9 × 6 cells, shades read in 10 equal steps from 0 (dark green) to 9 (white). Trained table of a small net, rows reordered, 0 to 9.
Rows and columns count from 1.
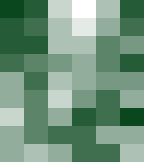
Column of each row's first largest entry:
4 4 3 4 3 3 1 1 2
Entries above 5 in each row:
3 2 2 0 1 1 1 0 2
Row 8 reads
5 3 2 2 5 5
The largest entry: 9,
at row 1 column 4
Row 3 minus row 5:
-4 -1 0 1 -1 0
